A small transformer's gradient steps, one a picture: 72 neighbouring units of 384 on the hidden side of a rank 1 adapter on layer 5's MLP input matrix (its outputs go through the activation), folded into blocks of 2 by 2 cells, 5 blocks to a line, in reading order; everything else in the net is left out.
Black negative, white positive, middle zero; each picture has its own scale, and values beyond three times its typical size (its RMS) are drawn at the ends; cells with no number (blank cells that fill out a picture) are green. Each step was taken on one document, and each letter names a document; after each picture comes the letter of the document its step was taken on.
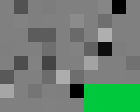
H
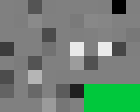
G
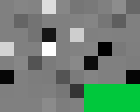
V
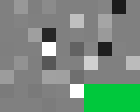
H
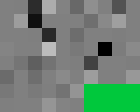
V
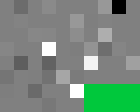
H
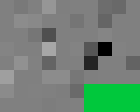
H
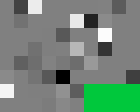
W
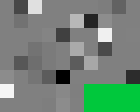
W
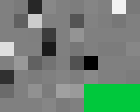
V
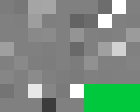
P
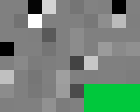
V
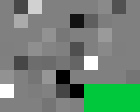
W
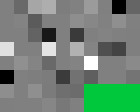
V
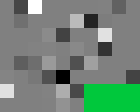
W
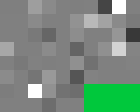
P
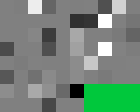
P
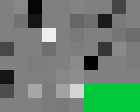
G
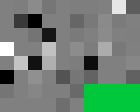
V
